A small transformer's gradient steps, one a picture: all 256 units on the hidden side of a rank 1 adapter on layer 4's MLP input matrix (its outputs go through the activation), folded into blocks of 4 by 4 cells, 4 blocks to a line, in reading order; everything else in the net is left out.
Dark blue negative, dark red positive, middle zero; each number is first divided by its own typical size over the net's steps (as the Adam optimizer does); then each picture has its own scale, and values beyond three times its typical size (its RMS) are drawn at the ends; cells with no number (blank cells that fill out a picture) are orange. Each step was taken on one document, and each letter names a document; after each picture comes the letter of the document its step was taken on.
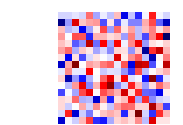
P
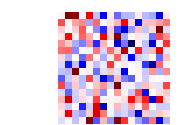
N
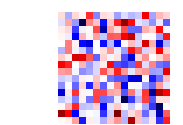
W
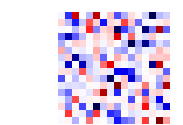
N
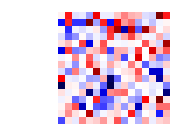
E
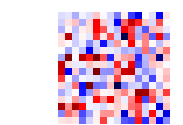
W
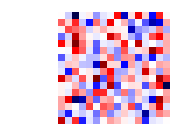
P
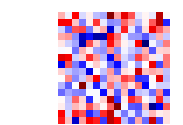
P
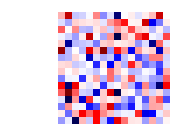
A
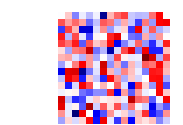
P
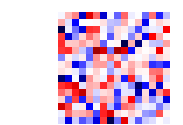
A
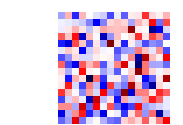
P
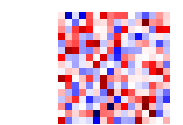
A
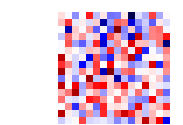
W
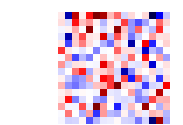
N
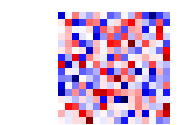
W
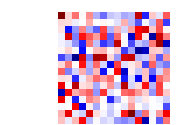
W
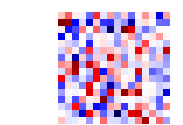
E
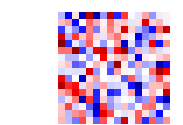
A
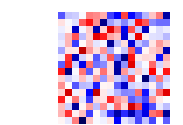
W
